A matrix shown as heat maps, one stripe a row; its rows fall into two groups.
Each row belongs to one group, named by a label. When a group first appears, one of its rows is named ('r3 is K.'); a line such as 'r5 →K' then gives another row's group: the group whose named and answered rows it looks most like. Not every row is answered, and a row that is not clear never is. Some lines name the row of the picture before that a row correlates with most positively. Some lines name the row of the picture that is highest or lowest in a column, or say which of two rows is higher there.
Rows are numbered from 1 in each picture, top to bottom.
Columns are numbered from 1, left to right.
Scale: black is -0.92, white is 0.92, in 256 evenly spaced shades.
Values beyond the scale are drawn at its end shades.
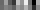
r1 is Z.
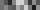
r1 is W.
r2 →Z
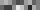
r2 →W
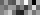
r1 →Z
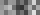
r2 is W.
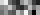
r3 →Z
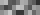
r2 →W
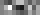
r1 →W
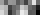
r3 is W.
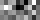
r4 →Z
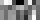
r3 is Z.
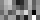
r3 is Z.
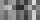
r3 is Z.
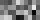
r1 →W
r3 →Z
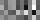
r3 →Z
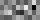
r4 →W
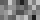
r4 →Z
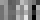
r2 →Z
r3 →Z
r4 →Z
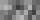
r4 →W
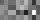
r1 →Z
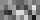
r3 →W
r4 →Z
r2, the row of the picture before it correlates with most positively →3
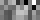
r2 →Z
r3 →W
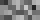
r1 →W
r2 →Z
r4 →W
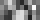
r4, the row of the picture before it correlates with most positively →4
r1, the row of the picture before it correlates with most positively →3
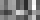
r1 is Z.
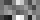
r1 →W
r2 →Z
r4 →W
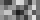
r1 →W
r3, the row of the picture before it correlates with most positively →3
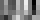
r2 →Z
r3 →Z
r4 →W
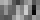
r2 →Z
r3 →Z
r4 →W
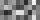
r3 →W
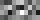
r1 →W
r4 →W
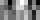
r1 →W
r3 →Z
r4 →Z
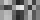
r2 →W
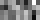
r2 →W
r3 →Z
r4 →Z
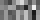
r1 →W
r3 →Z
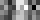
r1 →W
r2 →Z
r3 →W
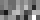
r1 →Z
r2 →Z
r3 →W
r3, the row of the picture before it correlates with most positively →4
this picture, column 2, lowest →3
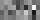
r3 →Z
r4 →Z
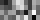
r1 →W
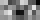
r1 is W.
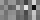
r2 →Z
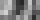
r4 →Z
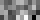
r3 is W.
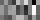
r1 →Z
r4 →W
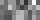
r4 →W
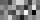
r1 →W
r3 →Z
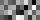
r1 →Z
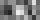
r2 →W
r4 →Z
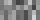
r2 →Z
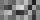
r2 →W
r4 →Z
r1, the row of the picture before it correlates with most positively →2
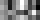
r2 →W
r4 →W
